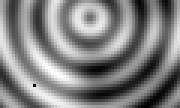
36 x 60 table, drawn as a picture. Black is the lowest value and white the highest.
Lone odd cells: 1, lower than its neighbours. Odd rows or columns: none. Ninth with the lowest average: bottom right. Rings: centred on the top middle.
